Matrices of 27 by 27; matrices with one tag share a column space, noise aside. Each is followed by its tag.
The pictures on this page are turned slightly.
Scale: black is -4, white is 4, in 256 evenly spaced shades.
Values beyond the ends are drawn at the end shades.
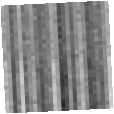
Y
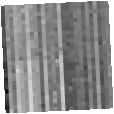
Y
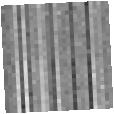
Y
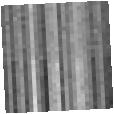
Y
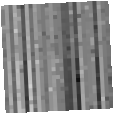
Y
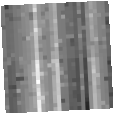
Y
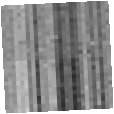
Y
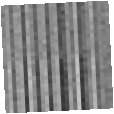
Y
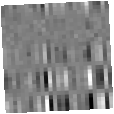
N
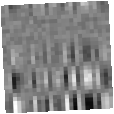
N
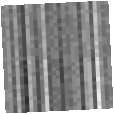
Y
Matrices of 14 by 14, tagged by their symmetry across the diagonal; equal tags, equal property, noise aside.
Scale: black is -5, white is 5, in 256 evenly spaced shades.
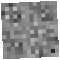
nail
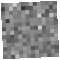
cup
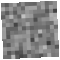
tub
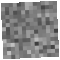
cup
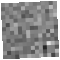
tub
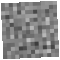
tub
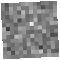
cup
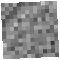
nail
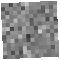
cup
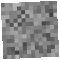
nail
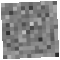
nail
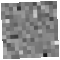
tub
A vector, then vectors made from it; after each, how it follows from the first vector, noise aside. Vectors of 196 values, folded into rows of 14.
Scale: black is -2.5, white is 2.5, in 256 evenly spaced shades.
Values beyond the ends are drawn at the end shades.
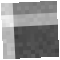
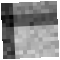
negated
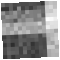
wrapped around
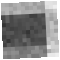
wrapped around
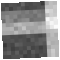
wrapped around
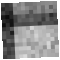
negated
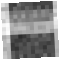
wrapped around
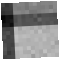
negated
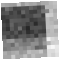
wrapped around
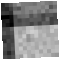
negated
